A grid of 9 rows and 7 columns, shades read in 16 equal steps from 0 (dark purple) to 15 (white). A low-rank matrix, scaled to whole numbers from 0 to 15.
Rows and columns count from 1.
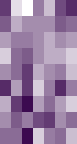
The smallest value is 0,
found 2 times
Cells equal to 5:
4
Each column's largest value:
12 13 15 12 11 10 12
